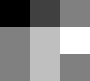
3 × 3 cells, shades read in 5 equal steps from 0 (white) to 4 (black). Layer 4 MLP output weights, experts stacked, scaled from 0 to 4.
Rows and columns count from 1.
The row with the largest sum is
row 1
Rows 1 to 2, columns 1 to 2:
4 3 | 2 1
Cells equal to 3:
1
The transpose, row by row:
4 2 2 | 3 1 1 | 2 0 2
